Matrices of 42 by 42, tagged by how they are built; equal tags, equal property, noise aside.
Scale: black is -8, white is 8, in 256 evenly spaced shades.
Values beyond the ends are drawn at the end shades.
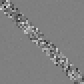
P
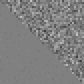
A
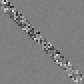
P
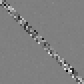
P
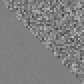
A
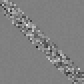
P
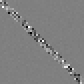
P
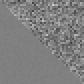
A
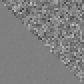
A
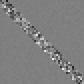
P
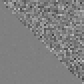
A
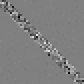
P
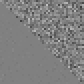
A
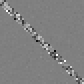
P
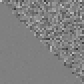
A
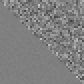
A
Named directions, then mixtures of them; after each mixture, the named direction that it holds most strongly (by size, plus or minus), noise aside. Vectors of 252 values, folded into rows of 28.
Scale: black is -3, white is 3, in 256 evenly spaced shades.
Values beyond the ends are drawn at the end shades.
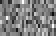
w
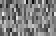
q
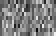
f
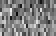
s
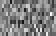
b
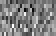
b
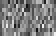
f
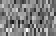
b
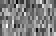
f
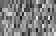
f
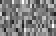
w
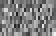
f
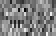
b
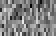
s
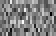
b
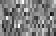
f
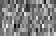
f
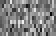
b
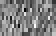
f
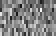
s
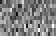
s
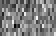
f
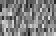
f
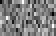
w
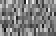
q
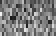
s
